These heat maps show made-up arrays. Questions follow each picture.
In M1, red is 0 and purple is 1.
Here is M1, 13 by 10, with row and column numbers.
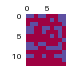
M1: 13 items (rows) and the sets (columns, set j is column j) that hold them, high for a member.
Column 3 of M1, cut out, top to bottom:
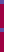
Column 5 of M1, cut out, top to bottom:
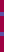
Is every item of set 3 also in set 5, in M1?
no
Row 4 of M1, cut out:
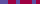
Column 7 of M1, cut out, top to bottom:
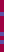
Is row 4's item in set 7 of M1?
no
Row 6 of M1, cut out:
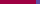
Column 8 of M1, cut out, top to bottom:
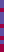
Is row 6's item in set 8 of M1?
no
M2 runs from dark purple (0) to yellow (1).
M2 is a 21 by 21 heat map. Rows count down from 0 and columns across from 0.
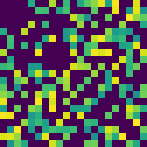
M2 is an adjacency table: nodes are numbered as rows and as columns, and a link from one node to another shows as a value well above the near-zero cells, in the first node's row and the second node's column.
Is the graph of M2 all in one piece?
yes
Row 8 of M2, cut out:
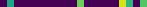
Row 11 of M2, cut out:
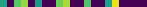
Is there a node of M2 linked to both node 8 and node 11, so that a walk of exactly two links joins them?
no
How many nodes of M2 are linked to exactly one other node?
0
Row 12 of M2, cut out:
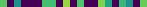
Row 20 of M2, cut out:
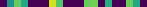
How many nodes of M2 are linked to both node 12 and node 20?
4
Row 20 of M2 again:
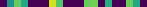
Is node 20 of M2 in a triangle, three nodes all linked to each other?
yes
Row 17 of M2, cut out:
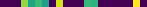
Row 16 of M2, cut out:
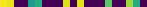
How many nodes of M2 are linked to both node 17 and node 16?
3
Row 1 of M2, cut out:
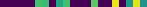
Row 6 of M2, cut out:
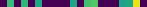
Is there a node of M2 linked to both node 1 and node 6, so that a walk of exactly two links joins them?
yes
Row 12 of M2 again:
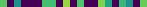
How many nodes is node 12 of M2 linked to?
11
